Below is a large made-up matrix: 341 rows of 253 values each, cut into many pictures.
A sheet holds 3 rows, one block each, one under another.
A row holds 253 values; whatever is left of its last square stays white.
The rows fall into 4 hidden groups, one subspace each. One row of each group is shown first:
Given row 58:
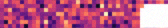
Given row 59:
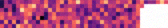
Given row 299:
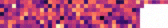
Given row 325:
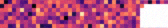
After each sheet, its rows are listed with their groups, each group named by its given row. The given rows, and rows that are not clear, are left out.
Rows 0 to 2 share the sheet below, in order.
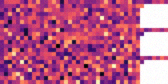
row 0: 58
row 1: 58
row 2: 325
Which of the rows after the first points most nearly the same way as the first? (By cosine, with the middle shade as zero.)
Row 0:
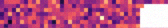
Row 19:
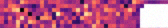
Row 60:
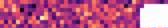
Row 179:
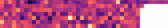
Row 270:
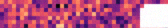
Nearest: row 179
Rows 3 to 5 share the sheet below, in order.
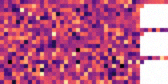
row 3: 59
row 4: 325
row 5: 325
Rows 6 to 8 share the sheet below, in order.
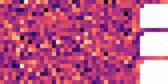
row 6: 325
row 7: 59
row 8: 59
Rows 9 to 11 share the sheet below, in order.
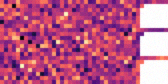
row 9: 299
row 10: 59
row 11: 59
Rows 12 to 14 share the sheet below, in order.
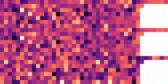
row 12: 59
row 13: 59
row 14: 58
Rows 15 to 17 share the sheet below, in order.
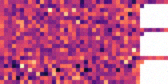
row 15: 58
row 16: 58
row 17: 59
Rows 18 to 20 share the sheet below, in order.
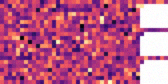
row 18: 58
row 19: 59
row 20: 325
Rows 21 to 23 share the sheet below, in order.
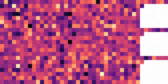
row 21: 299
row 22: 58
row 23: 58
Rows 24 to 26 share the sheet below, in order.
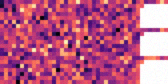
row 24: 59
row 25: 299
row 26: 59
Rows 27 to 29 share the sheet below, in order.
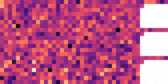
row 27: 59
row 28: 299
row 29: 299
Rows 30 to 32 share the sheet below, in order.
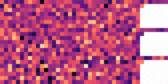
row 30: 325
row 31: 59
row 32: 58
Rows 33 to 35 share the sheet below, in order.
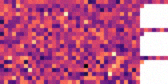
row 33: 299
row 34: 299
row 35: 325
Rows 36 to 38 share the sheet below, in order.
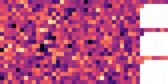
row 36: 58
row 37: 325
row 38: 58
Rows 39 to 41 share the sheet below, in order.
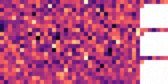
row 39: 299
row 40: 58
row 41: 299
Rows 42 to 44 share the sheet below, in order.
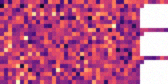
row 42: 299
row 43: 325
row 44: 59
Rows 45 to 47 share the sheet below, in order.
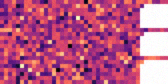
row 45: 299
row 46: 325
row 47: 59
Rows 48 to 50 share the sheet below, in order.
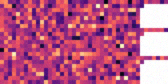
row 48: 58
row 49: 325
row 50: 325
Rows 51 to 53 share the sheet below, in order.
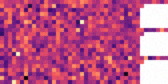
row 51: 58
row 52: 59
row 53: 58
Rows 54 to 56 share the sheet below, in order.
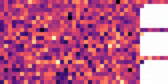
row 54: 299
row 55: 325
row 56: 299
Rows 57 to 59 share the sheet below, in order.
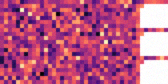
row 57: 59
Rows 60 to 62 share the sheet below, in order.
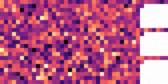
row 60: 59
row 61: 299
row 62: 325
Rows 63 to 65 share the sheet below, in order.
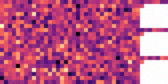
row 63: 299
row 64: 299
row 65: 299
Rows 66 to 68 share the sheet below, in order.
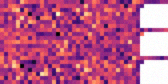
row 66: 59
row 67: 299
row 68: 59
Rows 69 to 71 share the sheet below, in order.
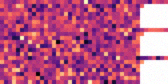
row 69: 299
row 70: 59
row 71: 299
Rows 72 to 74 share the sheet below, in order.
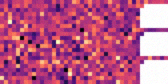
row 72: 58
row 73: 59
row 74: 299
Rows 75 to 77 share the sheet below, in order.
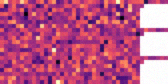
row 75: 325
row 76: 58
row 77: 299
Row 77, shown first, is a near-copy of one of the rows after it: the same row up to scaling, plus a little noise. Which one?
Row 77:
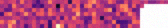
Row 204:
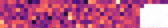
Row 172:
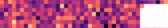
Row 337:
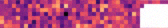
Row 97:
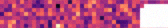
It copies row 97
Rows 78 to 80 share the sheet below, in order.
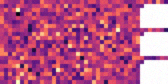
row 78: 299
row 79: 299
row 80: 59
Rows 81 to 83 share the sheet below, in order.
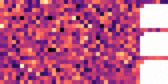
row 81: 299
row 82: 58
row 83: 59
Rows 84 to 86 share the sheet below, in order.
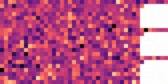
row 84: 299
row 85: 58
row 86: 325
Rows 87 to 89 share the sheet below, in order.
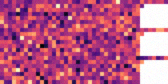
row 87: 299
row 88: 59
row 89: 299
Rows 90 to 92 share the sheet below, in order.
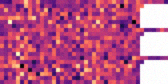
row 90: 58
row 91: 59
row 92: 59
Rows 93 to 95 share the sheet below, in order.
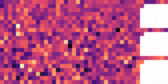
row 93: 59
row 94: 299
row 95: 59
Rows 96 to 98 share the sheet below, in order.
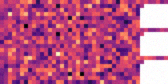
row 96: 299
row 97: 299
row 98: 299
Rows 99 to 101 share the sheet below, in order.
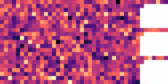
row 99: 299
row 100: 59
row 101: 58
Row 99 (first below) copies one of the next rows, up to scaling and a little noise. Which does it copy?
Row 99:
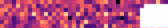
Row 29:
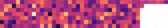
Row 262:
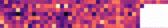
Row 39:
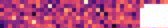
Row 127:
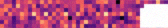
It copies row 127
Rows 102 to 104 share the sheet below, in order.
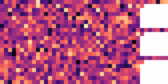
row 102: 299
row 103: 58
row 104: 299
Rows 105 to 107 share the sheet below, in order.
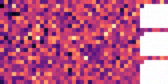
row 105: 299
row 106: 58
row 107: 299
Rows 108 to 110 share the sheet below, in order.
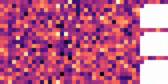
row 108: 299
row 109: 299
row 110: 299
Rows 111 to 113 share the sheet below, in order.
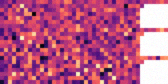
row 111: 325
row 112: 59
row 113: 299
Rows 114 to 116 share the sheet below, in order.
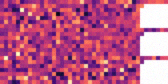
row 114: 59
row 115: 59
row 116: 58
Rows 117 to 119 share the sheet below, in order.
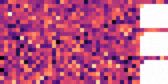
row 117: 58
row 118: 59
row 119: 325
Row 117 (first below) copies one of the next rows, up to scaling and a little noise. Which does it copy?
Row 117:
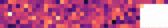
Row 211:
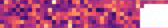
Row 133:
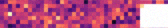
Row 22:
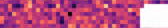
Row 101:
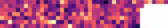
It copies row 133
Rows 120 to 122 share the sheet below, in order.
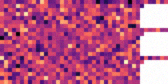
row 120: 58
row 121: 325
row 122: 325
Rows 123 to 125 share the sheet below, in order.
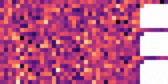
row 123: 325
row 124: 59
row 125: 59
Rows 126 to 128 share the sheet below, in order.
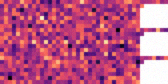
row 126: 325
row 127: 299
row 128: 58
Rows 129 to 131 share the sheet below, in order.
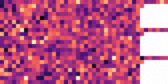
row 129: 59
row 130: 325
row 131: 325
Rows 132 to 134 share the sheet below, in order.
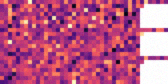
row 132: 58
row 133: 58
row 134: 58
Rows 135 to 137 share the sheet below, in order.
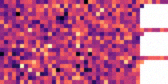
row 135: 299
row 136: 299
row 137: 59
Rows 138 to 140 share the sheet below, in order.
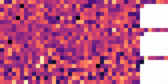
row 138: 325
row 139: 58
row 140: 58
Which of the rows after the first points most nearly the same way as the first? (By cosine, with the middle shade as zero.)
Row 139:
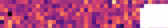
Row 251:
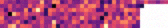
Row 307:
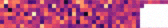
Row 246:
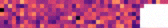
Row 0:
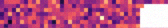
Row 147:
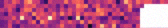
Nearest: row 251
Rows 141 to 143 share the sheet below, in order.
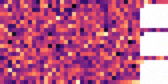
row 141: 58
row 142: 58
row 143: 58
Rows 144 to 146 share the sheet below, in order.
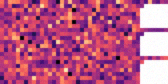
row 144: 299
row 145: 59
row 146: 299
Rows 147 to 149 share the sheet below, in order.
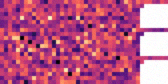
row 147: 299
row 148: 59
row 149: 299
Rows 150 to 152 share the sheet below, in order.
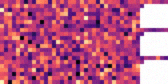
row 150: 325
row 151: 59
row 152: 299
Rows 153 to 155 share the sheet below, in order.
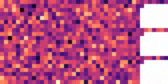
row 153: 59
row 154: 325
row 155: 299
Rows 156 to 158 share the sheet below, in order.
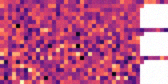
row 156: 59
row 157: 299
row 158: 325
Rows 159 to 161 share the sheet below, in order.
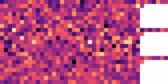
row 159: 58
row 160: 325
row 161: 58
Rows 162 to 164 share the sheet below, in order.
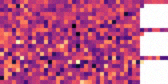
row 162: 325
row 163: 299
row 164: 325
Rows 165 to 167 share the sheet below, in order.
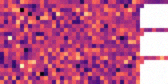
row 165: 59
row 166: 325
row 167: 59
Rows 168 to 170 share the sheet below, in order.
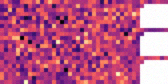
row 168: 325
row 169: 59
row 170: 299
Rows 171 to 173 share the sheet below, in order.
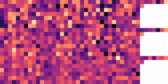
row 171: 299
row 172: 299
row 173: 325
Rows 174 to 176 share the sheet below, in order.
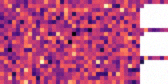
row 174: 58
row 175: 58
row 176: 58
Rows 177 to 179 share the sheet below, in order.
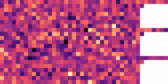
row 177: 299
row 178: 299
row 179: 299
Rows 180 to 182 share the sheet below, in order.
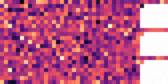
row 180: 325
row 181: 59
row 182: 58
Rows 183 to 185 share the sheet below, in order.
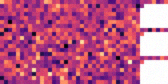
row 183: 58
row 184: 325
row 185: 299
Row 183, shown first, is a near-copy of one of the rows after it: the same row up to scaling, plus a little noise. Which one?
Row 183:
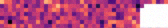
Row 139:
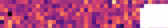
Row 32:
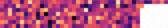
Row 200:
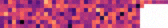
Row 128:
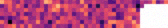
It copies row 128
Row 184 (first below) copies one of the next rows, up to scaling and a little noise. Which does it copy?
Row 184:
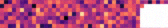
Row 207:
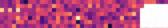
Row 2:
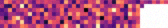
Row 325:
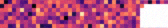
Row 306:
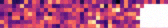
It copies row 325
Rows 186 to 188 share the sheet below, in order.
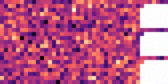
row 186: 325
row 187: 59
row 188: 325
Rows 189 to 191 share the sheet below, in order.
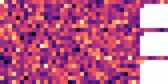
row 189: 325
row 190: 59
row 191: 58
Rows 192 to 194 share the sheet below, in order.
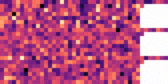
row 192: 58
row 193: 299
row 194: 325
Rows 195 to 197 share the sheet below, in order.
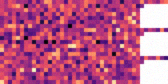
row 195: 58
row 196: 299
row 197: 299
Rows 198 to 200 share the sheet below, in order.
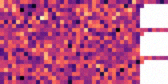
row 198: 59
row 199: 299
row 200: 58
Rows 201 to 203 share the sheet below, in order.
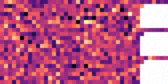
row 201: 325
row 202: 59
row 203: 58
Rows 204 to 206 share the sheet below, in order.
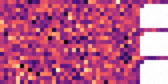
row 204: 299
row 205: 58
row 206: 59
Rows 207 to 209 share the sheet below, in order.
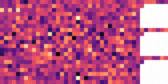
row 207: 325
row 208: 299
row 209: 325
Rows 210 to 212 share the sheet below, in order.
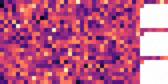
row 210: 59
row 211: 58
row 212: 299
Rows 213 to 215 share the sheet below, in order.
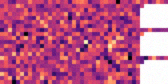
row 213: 299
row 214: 325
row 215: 58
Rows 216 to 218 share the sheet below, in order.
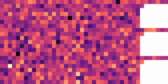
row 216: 299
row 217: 59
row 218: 325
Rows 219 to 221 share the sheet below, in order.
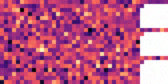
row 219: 59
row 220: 325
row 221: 299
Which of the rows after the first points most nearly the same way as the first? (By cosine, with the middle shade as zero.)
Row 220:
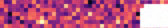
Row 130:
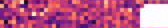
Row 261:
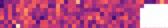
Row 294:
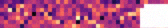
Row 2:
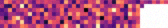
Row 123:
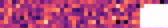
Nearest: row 130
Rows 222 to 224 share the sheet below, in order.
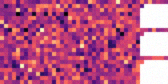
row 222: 299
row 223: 325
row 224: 59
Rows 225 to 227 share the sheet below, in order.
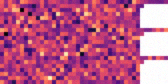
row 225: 59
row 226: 325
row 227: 58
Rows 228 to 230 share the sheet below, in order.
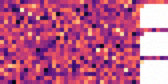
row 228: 59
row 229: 325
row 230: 325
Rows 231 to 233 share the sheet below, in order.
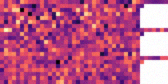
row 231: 59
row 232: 325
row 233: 299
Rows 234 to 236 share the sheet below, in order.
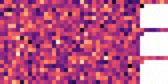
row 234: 325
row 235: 59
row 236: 58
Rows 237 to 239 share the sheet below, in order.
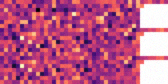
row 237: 58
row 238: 59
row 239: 59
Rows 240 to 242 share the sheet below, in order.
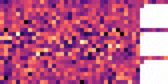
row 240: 58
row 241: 325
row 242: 325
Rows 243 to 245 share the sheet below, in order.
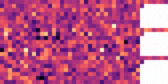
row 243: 299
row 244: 58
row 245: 325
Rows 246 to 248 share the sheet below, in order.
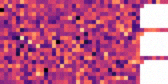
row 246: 325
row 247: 59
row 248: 325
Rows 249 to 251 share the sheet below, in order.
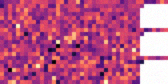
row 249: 59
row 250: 58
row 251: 58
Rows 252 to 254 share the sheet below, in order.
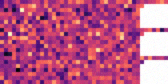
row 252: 59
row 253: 325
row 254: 299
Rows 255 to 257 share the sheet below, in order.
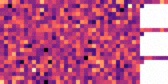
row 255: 325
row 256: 325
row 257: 299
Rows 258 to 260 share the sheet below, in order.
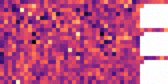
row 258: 59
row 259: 299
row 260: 59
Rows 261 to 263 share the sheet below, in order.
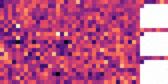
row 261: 59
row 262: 299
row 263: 58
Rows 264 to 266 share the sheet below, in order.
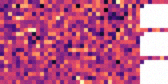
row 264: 325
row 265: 299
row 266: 325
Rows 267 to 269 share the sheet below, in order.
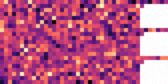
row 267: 58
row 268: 58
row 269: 299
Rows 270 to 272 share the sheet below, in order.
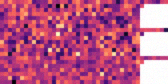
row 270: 299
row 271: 299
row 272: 58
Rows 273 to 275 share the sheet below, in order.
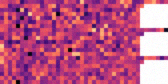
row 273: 59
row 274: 299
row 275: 59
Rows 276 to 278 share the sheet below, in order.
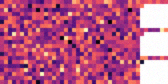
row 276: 58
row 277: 299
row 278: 325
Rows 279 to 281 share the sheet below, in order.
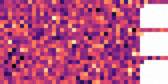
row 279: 58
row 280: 58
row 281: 325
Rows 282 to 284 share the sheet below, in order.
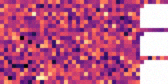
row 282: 299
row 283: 59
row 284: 325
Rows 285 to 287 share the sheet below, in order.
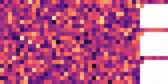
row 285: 58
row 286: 59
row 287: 325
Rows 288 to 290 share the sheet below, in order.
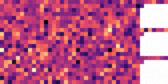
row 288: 58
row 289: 325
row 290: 299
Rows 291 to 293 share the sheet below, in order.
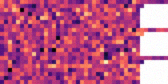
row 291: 59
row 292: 58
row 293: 58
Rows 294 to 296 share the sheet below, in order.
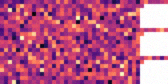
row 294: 325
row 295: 59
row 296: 325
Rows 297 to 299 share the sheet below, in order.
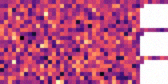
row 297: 325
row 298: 59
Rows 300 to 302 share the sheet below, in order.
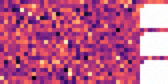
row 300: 59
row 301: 299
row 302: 299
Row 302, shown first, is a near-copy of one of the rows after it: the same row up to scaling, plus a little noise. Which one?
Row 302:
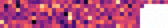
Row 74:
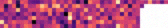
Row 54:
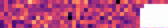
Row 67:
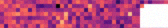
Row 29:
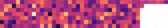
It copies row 74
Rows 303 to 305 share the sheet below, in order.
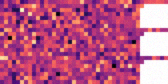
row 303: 59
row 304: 325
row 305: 58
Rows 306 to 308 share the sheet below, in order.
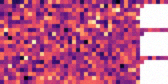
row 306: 325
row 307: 325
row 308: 325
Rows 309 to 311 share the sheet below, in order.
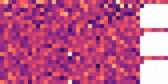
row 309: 325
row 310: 58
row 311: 58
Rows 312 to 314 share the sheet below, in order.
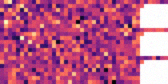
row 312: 325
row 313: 59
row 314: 299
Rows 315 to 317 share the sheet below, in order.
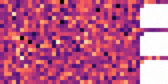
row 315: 58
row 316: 59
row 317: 325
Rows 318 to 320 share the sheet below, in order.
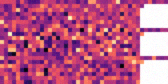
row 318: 299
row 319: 325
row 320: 325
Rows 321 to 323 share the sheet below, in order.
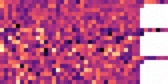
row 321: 59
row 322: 58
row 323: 59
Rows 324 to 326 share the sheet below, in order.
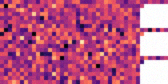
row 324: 325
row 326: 58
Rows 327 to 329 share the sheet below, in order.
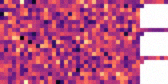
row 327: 325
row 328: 59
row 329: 299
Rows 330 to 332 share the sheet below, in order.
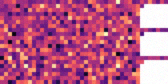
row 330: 299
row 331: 58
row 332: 325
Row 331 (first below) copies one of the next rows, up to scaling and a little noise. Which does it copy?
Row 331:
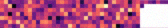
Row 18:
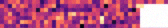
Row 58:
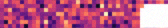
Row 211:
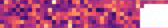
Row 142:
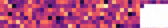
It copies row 142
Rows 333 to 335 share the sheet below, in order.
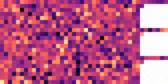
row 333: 59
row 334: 299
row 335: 299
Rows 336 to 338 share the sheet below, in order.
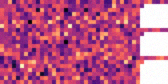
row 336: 58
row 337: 299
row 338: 59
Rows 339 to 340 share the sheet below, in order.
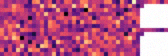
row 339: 58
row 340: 59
